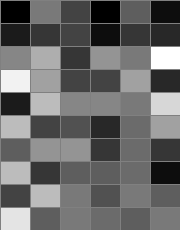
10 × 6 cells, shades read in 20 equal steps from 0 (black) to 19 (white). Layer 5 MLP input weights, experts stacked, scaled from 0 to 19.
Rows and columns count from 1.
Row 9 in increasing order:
5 6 7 9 9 14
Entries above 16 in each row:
0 0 1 1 0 0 0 0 0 1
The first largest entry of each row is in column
2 3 6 1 6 1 2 1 2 1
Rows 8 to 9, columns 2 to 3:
4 7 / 14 9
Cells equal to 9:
7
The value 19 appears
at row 3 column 6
